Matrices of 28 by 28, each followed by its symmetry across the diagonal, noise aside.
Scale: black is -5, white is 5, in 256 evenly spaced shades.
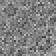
symmetric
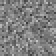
antisymmetric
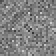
symmetric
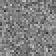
antisymmetric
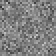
symmetric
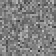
neither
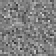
antisymmetric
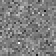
neither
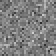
symmetric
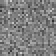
antisymmetric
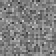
antisymmetric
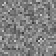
symmetric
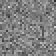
neither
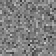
neither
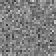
neither
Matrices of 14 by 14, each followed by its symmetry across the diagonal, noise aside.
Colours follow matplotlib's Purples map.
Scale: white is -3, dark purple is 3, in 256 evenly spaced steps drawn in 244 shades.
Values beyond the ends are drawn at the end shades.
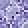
symmetric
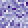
neither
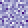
antisymmetric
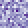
neither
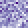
neither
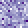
antisymmetric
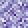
symmetric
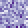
antisymmetric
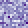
neither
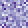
antisymmetric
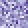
antisymmetric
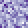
symmetric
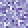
neither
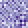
symmetric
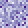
symmetric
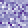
neither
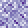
symmetric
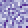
symmetric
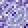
symmetric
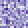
antisymmetric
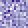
antisymmetric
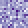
antisymmetric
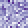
neither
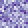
neither
